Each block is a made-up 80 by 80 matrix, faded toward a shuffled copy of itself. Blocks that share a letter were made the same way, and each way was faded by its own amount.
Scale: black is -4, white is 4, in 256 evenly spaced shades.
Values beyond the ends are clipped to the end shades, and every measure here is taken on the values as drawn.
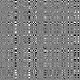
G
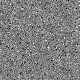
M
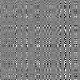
G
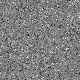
M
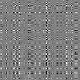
G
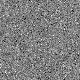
M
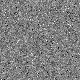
M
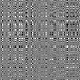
G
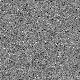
M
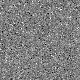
M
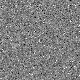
M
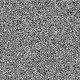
M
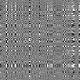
G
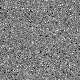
M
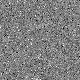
M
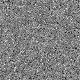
M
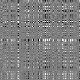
G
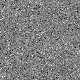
M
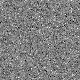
M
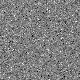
M
